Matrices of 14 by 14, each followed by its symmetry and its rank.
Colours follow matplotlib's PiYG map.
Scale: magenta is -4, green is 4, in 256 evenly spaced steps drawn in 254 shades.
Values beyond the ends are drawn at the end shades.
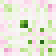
symmetric, rank three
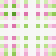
symmetric, rank one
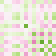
symmetric, rank two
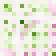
symmetric, rank three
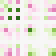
symmetric, rank two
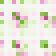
symmetric, rank two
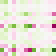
neither, rank two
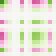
symmetric, rank one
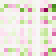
neither, rank two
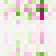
neither, rank two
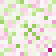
symmetric, full rank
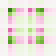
symmetric, rank one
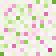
symmetric, full rank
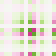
symmetric, rank one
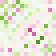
symmetric, full rank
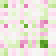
symmetric, rank two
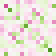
symmetric, full rank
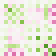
symmetric, rank three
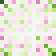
symmetric, rank three
